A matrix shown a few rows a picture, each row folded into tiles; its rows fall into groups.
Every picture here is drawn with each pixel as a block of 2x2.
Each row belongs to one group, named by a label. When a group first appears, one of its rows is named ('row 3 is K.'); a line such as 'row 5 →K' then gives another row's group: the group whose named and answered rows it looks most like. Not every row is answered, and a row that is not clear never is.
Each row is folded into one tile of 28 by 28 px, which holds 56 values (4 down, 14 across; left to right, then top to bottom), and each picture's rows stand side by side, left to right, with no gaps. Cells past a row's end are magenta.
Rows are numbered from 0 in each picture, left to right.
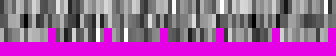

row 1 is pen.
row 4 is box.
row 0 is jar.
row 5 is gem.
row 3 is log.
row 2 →box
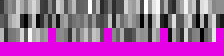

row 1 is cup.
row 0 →jar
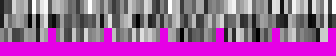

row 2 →jar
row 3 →pen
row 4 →box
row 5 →gem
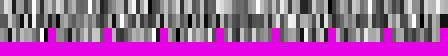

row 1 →cup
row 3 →jar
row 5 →cup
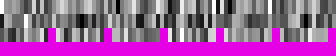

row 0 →cup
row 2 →box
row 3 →gem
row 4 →gem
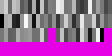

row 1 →cup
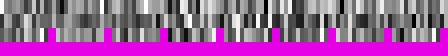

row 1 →gem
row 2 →pen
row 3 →log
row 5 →pen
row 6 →box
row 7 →jar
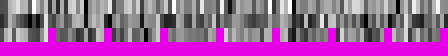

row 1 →log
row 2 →log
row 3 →gem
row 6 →box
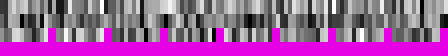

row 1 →gem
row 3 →pen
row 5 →gem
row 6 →gem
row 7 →log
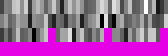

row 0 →log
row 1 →box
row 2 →cup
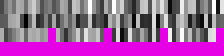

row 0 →jar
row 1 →jar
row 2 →pen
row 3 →gem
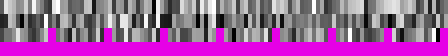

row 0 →gem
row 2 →jar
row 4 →jar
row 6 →box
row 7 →cup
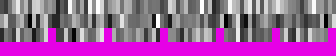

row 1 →log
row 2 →cup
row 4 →box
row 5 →pen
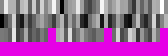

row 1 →box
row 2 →pen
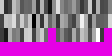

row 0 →cup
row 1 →cup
